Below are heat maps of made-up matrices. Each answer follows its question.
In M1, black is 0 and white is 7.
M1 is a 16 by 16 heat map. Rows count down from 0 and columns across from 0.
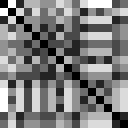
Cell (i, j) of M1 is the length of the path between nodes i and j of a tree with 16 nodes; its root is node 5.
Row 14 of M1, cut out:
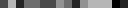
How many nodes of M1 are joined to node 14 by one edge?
3
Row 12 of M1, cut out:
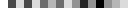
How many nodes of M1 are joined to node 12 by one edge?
1
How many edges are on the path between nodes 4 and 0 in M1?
5
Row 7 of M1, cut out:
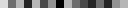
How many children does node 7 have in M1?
2
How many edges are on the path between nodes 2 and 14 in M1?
1
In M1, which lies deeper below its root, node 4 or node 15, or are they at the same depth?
the same depth
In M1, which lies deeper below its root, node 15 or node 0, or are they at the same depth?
node 0
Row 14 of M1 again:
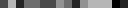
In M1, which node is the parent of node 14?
9
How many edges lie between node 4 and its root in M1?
3
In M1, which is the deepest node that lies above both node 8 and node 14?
9
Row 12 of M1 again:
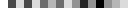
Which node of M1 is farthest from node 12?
0
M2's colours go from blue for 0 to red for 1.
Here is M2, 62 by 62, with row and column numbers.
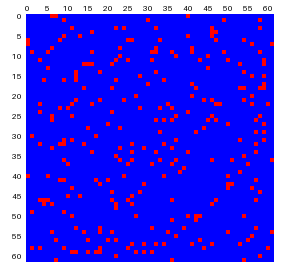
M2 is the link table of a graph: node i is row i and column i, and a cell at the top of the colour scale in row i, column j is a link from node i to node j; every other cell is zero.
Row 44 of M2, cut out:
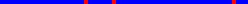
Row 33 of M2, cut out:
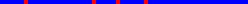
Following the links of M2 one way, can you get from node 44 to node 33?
yes
